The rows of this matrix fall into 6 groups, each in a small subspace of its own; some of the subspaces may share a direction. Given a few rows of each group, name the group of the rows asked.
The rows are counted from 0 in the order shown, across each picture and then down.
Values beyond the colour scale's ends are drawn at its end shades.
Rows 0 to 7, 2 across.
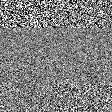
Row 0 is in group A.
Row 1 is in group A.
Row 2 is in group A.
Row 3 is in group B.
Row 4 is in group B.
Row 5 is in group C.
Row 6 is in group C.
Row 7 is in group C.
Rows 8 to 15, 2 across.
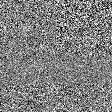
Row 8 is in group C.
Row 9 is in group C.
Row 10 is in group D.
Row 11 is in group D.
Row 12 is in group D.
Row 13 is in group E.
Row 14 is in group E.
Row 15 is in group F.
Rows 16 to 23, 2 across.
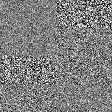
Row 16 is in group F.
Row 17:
B
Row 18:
B
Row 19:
A
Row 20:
D
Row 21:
D
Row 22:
F
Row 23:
C
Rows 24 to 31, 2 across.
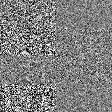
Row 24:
F
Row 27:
C
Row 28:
B
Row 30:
D
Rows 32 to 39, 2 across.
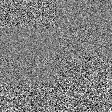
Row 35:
A
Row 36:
C
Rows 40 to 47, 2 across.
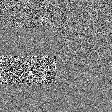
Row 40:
D
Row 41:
D
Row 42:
C
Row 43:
A
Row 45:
E
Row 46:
A
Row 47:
A
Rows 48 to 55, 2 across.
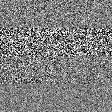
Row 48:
C
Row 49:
E
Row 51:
B
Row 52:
C
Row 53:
D
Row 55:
C
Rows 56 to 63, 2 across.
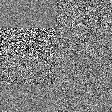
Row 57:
B
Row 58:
E
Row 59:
A
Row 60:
F
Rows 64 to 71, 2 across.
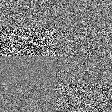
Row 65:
B
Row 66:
E
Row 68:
A
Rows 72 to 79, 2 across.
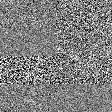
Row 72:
C
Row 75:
F
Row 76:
E
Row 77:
C
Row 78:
C
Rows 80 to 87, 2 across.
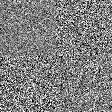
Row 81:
A
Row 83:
C
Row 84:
F
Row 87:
D
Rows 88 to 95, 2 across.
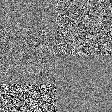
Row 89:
B
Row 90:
D
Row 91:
B
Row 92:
D
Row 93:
F
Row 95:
E
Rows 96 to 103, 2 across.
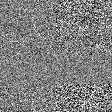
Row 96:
C
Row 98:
A
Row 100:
A
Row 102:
C
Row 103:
E
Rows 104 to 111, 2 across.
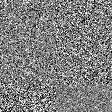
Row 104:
D
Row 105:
E
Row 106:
E
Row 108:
C
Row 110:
C
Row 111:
A
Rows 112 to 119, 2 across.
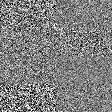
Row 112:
E
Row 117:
A
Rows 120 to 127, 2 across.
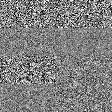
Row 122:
D
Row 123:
D
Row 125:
A
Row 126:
B
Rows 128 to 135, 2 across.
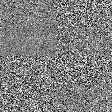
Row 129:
E
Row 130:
D
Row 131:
C
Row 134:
A
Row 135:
F
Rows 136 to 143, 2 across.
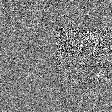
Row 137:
B
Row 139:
D
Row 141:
D
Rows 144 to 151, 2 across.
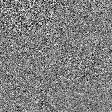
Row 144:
C
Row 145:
C
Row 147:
D
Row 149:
E
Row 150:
D
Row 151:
E
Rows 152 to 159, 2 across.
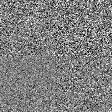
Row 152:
E
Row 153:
B
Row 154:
E
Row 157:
C
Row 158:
F
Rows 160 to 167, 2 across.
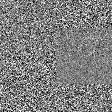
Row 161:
F
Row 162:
B
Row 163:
D
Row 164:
A
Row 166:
F
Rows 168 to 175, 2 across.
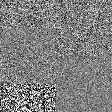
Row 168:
E
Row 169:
D
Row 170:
F
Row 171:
A
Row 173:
D
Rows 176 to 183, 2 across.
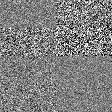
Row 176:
A
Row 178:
C
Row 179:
B
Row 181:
A
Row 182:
A
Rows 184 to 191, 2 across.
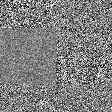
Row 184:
A
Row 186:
D
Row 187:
A
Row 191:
F
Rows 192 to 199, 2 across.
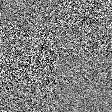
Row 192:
F
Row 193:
E
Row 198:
C
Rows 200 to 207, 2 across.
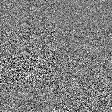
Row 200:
B
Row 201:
C
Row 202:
B
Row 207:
F
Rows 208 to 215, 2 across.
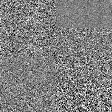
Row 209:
B
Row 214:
F
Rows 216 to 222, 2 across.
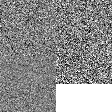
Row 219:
F
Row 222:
E
